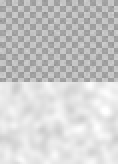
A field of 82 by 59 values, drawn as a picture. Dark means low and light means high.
The table splits into 2 rows of 1 panel. Panel 1,1: high, checkered. Panel 2,1: very high, blotchy, faint in contrast.
